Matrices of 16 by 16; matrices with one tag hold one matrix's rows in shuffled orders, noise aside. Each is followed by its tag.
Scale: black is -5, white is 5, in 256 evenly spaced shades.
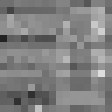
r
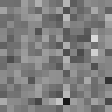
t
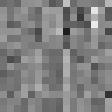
t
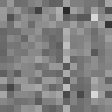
t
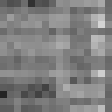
r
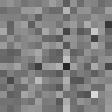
t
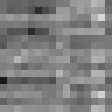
r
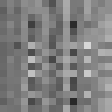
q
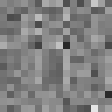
t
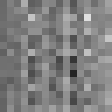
q
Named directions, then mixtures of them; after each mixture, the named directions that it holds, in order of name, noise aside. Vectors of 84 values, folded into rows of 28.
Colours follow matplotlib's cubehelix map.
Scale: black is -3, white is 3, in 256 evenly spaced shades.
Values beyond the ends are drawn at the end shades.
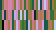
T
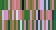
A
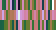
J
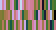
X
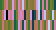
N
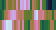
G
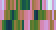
G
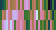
A, G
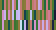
A, N, X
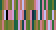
N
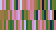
X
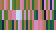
J, T, X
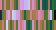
G, X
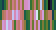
A, G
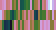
G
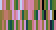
X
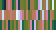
A, J
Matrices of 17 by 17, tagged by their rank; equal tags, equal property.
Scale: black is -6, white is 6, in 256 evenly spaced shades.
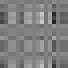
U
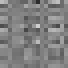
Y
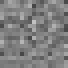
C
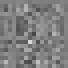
C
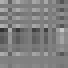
U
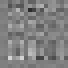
Y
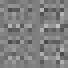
Y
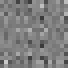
C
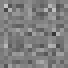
C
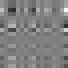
U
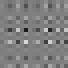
U
